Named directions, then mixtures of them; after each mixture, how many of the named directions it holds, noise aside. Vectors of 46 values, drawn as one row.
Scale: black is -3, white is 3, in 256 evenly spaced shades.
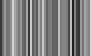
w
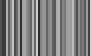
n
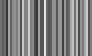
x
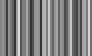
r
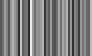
three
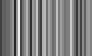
two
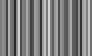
one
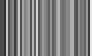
one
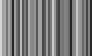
three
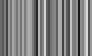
two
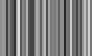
one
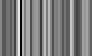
three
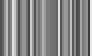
three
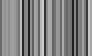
two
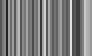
three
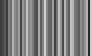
three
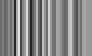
two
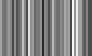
three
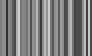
one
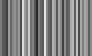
one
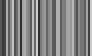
one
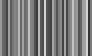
one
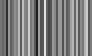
one
